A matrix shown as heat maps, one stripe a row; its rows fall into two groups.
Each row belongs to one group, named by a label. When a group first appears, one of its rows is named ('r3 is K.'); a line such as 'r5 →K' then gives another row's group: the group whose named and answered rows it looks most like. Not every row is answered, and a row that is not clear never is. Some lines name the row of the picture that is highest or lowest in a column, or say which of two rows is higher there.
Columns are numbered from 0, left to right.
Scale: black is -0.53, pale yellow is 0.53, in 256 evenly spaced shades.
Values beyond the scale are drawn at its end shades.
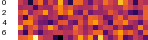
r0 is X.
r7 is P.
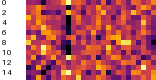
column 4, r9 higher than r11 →Yes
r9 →P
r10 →P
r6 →P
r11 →X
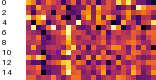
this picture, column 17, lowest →4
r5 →X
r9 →X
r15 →X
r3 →P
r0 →X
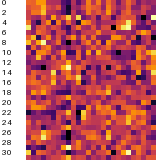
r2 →P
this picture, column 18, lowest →10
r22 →X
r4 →X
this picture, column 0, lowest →22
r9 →P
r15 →X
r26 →P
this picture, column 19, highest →5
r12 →X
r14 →X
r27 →P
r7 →X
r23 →X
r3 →X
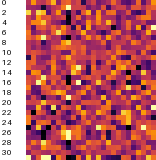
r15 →P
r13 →X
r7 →P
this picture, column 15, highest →19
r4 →P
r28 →P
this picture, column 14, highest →25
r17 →X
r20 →P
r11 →X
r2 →P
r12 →X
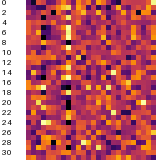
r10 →X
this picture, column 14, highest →29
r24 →P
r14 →X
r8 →P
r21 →P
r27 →P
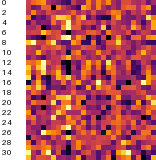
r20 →X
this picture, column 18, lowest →17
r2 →X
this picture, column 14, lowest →23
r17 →P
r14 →P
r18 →X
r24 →X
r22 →P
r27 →X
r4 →X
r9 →P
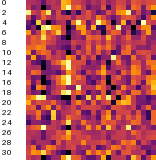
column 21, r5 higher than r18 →No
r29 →X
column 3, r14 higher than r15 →Yes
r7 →P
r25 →P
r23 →X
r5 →P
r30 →P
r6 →P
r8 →P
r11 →X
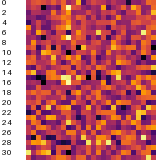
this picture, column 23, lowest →11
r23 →X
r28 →P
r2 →X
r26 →X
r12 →X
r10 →P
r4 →X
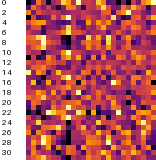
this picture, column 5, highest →22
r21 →X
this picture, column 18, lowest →0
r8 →P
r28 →P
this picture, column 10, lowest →16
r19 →P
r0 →X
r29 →X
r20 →X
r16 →X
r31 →P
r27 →P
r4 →P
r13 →P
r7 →P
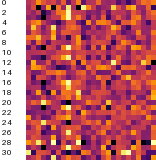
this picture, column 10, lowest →1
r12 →X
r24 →P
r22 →X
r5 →X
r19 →X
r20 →P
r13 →P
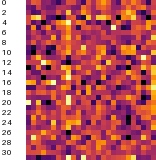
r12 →P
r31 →X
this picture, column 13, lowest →20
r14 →X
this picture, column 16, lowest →4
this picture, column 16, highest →12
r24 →X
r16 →X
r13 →X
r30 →P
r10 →X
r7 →X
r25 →X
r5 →X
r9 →X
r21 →X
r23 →X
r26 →P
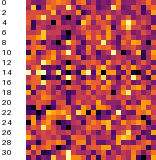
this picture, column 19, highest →27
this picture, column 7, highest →22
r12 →P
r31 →X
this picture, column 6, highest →14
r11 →X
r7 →P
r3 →P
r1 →X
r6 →P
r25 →P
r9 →P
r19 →P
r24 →P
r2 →X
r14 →P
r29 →P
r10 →X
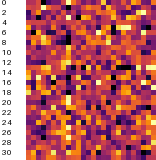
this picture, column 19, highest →5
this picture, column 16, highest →8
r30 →X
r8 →P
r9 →X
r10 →X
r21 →X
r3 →X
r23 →X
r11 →X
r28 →X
